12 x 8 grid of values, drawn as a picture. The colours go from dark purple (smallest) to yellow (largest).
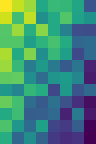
Average level on the scale: 50%. Stripes: none. Ninth with the highest average: top left. Mirror symmetry: none. Slope: up to the top left. Ninth with the lowest average: bottom right.
